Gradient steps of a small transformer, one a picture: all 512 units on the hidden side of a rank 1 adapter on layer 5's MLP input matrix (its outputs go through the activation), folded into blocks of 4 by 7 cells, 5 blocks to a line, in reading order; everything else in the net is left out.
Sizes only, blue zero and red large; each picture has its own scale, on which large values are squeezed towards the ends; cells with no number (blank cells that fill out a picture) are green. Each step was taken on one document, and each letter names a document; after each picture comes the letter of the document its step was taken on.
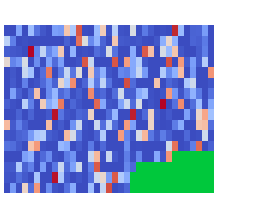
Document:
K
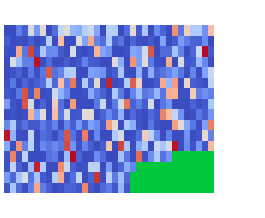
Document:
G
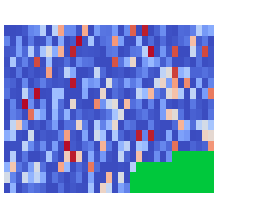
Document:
G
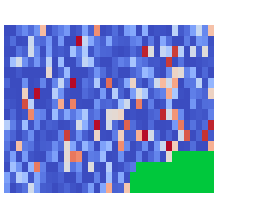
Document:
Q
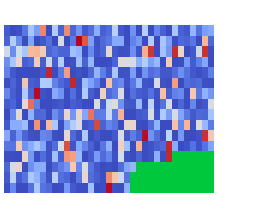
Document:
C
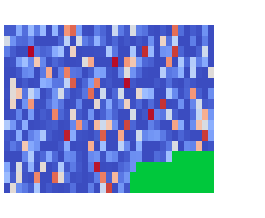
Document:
K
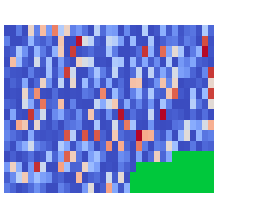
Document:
G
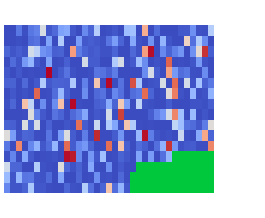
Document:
Q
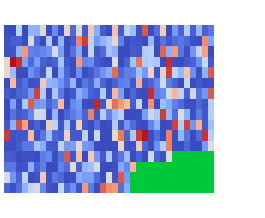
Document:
C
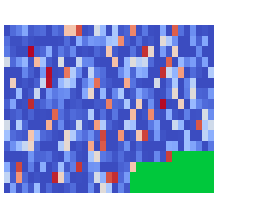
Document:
K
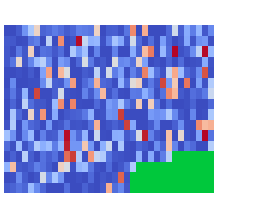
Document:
Q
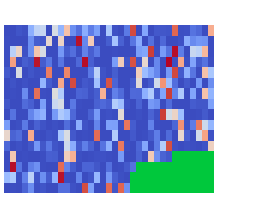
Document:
Q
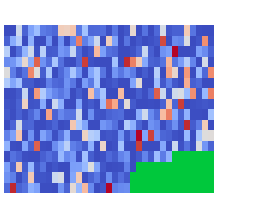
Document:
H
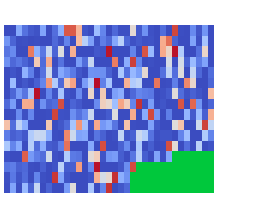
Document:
K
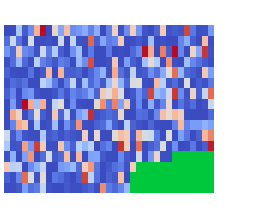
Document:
C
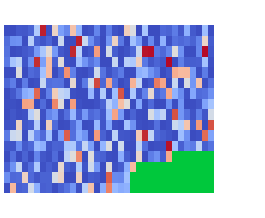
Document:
G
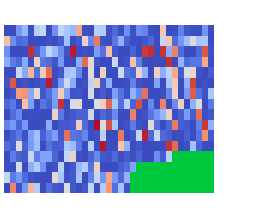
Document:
K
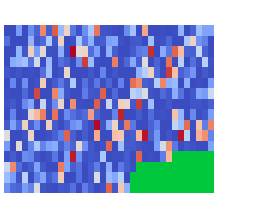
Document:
Q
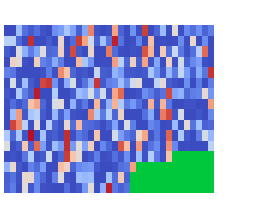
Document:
C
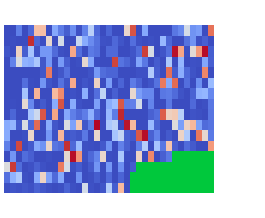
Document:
Q
